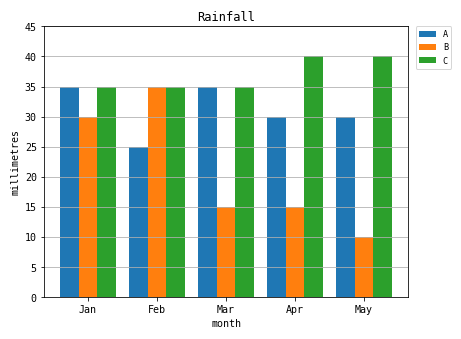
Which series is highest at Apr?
C
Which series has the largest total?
C
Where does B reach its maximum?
Feb
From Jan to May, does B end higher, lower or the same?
lower
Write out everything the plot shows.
Title: Rainfall
x-axis: month, ticks Jan Feb Mar Apr May
y-axis: millimetres, ticks 0 5 10 15 20 25 30 35 40 45
Legend: A, B, C
Values:
A: 35 25 35 30 30
B: 30 35 15 15 10
C: 35 35 35 40 40
